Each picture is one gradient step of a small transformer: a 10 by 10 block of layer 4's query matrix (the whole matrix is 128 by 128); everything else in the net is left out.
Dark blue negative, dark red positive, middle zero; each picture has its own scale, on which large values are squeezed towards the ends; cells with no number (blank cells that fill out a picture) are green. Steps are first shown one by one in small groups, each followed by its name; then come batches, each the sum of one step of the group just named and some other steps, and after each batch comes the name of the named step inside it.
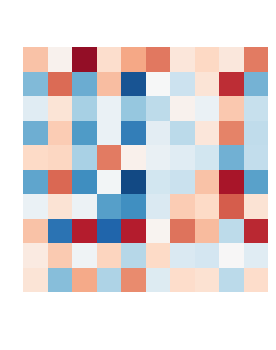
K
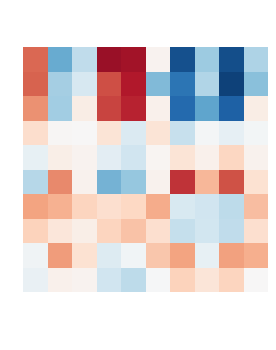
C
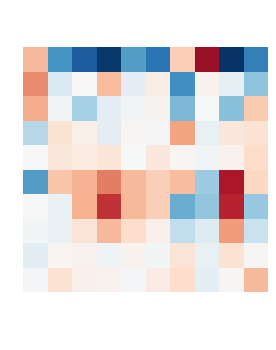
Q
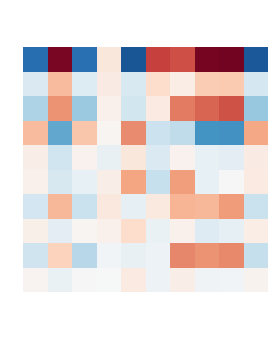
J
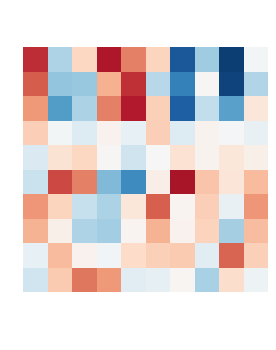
C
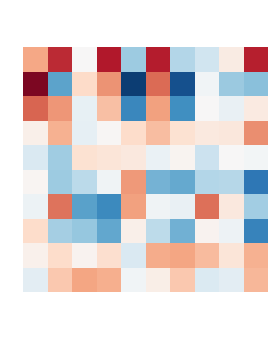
J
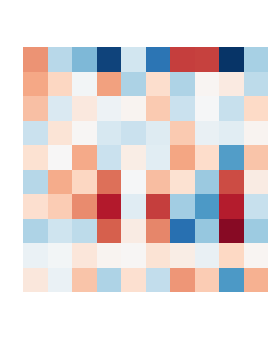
Q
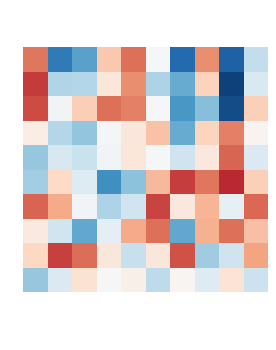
C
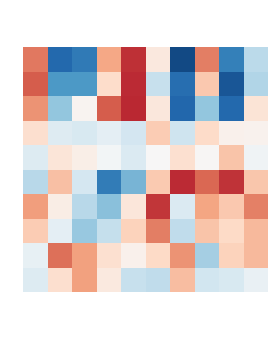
C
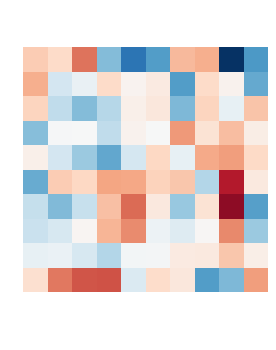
Q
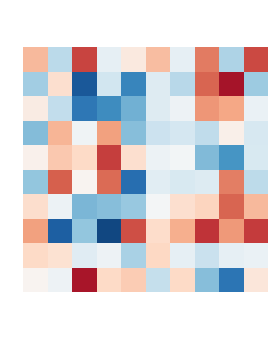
K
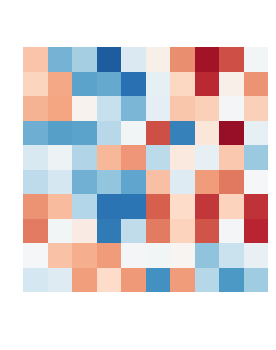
K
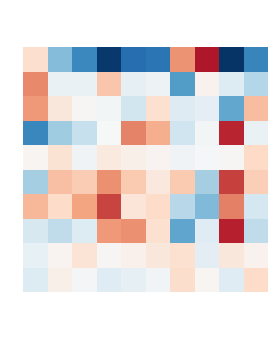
Q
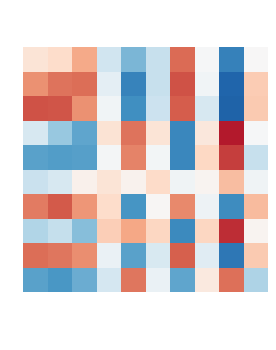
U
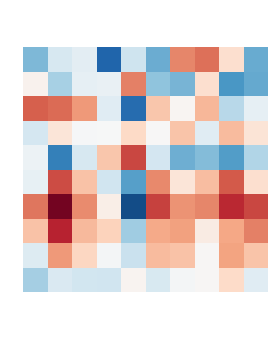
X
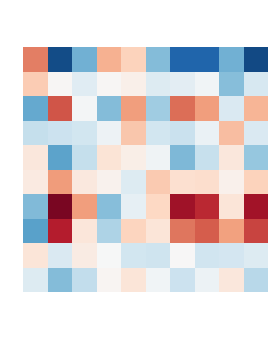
U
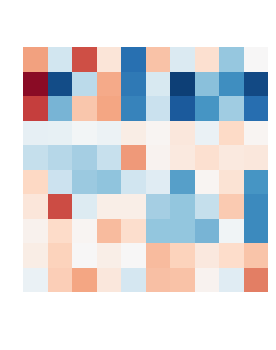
X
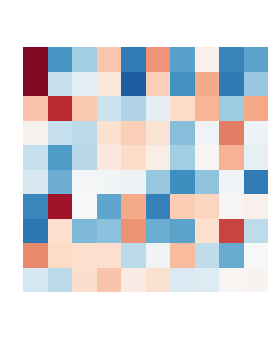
U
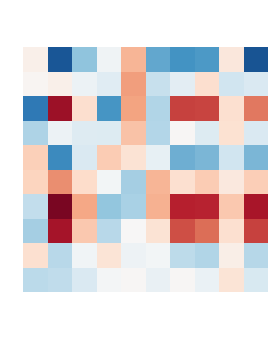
X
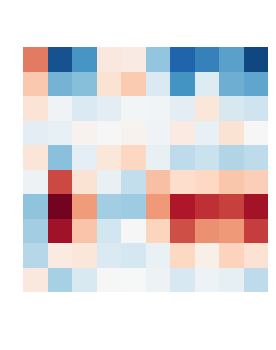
X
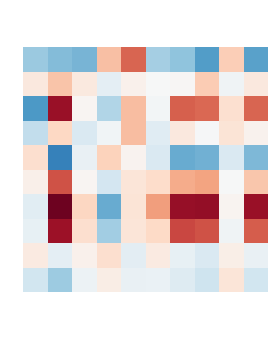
X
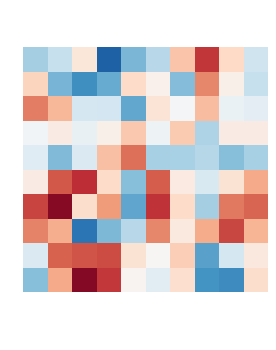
X
